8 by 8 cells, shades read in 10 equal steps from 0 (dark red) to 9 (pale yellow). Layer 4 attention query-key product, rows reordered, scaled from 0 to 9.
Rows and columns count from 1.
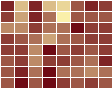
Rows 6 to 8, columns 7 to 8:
4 1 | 5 4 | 2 3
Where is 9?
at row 2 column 5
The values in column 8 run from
1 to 4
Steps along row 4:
up up up down down down same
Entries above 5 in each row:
3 2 0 1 0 0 0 0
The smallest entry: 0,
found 5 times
